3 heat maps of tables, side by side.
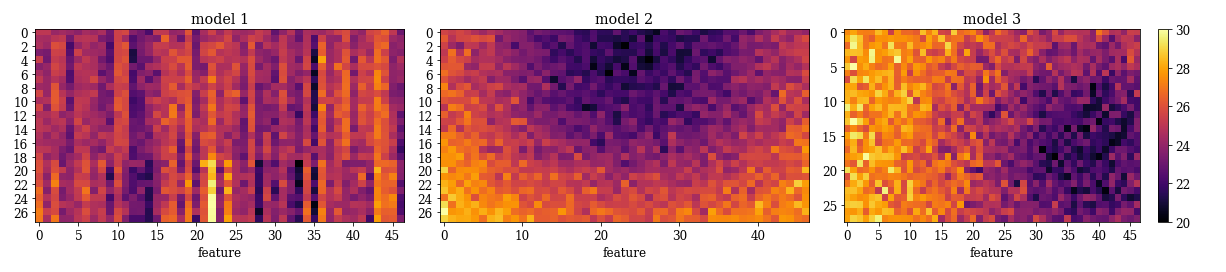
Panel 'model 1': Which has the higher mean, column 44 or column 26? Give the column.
44
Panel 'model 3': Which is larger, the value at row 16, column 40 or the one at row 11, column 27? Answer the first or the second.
the second
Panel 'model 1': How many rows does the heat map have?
28
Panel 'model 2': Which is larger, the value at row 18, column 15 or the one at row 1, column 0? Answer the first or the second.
the second
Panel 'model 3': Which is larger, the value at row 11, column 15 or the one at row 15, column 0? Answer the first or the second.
the second
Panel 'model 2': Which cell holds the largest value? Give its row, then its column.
26, 0
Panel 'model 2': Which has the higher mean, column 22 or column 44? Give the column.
44
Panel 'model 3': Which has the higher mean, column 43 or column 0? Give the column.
0
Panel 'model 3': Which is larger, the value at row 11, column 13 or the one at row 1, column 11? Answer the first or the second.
the first
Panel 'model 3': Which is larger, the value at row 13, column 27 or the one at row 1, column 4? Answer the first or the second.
the second
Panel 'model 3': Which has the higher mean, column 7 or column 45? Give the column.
7
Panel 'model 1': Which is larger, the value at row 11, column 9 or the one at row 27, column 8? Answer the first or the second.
the second
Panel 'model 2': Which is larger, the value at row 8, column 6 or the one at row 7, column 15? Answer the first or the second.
the first
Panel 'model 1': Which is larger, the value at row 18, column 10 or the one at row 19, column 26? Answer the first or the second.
the first
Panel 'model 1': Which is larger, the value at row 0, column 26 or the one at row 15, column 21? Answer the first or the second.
the second
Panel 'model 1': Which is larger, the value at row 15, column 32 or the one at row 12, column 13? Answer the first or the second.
the first
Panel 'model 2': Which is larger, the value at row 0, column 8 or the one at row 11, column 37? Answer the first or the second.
the first
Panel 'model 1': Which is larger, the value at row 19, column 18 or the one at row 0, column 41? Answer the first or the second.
the second
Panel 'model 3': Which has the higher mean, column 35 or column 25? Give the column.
25
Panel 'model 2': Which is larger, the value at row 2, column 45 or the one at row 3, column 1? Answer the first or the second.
the second
